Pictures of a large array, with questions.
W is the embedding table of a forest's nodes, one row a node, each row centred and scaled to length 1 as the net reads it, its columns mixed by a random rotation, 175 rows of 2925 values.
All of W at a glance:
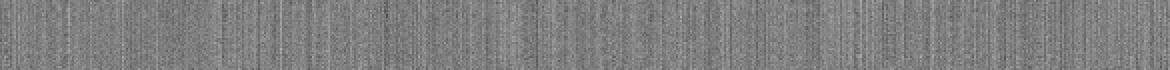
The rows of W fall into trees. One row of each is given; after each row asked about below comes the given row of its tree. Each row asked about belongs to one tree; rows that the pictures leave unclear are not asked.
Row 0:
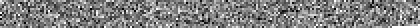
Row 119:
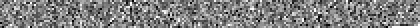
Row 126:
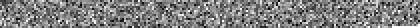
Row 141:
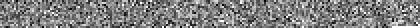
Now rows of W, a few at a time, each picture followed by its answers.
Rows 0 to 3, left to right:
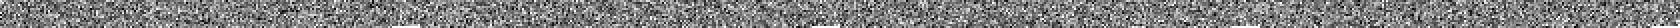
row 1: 119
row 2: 0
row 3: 141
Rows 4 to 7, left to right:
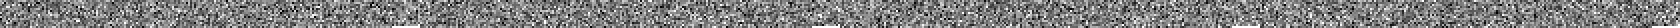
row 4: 0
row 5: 0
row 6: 141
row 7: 119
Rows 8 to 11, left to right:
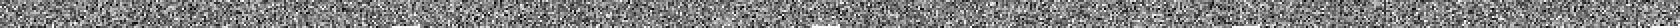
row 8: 119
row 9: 141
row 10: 0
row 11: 141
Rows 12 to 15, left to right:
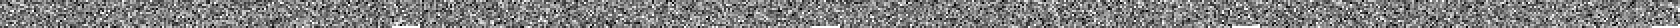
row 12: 141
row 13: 0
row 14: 126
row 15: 0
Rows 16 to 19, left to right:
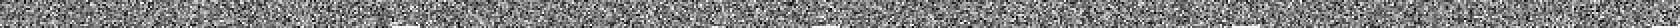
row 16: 141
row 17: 0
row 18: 126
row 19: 141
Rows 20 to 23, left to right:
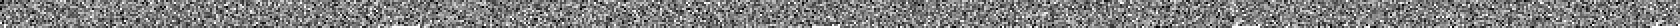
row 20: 126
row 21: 126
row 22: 141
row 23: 141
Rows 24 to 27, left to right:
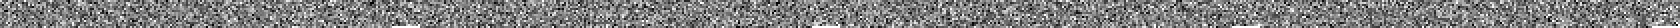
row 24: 0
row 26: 119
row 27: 141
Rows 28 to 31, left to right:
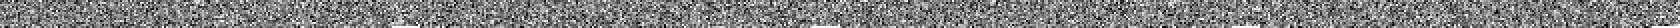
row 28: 141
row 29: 0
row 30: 0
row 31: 119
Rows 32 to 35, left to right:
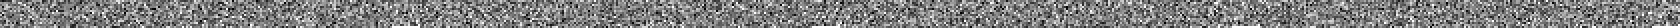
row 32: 141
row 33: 119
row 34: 126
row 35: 0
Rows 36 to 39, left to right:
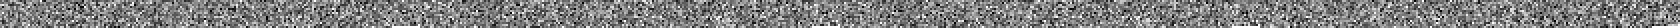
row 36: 141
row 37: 141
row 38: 141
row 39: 119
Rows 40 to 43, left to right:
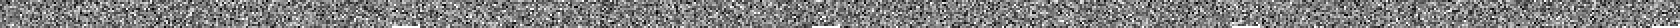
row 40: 141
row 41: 119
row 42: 141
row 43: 141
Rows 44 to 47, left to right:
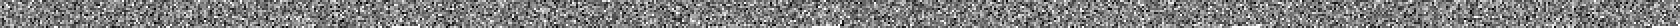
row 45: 0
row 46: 126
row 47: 141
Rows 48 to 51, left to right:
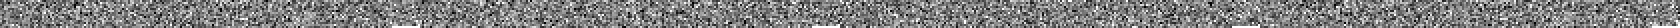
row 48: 141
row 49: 126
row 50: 0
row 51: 141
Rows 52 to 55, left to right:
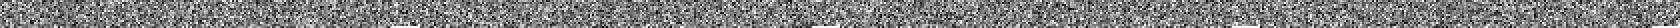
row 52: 141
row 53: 119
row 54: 141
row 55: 119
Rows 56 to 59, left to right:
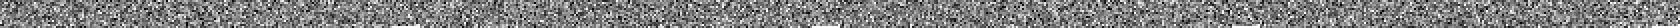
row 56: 126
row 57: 141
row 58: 126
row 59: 126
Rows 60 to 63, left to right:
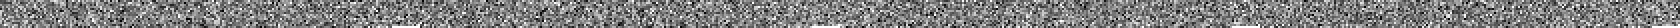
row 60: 126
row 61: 126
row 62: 141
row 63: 141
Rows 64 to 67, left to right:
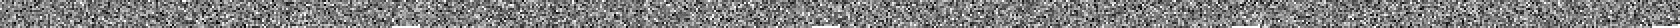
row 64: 0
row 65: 0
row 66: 119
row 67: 126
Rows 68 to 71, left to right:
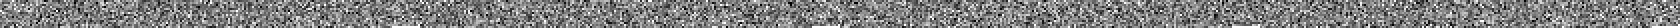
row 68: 141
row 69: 0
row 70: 126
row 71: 141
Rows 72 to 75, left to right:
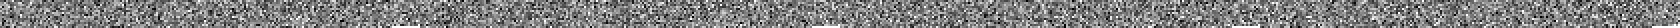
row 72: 141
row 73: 0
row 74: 141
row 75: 119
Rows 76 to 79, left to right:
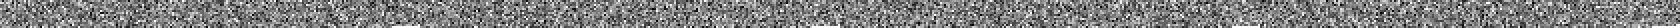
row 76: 0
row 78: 141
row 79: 126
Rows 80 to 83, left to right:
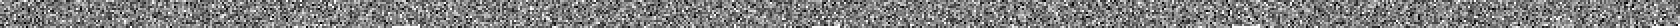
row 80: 0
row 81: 119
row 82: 126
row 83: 141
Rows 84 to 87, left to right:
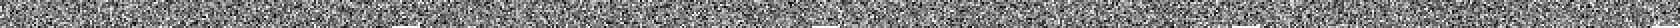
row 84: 119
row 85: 0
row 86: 126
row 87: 141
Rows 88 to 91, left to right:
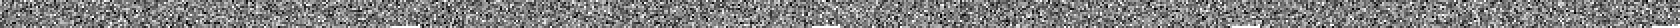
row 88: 0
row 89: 0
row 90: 141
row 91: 126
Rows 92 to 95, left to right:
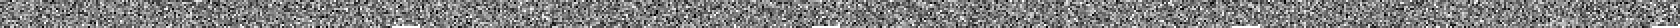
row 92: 141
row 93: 119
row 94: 0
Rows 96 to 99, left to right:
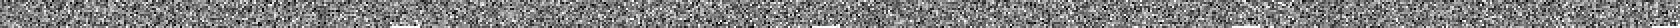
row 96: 141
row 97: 126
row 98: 0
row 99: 141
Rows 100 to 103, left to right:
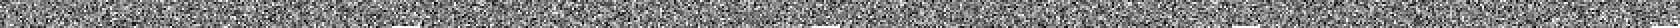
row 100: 119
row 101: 126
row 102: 126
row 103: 141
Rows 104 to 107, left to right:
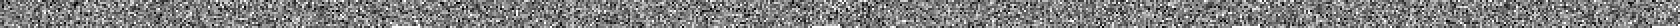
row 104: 141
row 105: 0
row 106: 0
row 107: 0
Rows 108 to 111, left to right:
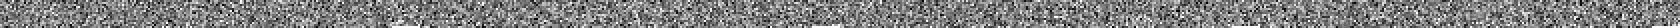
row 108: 141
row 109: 126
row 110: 141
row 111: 119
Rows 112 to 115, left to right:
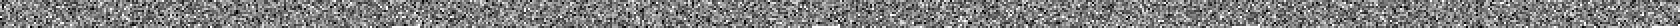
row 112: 119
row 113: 126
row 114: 0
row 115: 0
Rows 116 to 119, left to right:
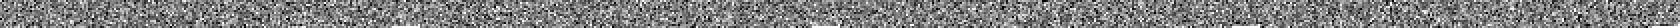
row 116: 0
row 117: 141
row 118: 126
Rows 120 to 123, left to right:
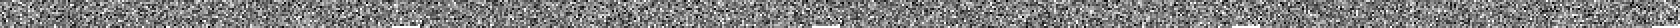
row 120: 141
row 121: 126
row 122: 126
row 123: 0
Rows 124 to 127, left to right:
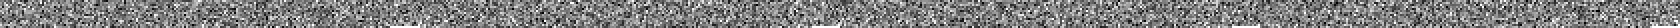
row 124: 141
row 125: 126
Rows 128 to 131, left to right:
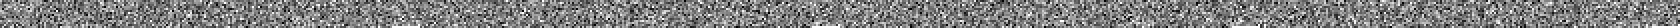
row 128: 141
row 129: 141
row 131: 126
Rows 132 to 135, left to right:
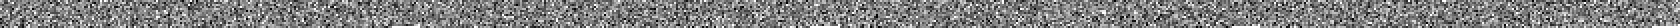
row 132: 119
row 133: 141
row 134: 119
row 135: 0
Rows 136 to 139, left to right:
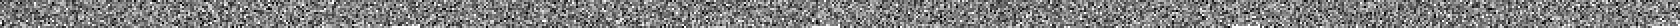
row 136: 126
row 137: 0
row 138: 141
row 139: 141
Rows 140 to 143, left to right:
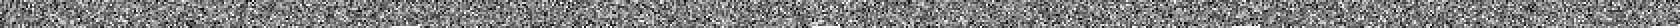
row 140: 0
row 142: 0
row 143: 0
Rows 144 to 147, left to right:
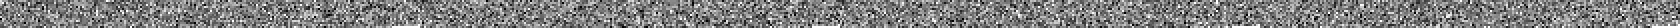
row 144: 0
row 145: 126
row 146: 126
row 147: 141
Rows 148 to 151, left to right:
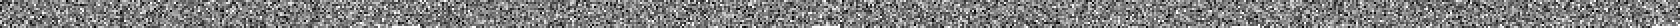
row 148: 126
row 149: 0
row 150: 0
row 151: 141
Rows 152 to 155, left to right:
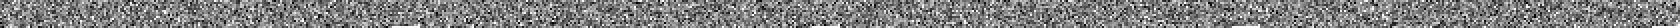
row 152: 119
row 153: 119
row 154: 0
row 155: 119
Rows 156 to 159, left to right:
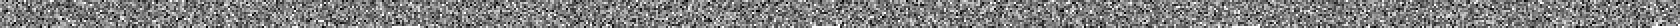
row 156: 0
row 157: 141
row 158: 126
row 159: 141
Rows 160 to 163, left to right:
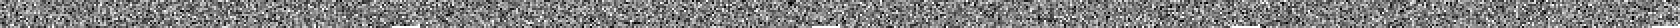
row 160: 119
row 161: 0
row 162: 141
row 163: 0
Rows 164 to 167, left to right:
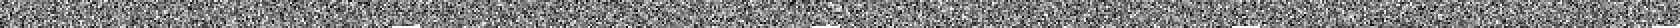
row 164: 119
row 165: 0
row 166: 119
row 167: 126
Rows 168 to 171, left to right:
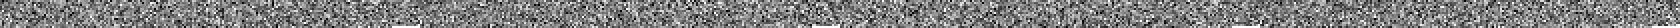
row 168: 126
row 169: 126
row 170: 126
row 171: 126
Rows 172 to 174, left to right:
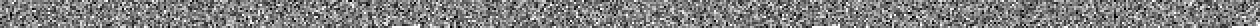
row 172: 119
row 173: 119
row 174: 119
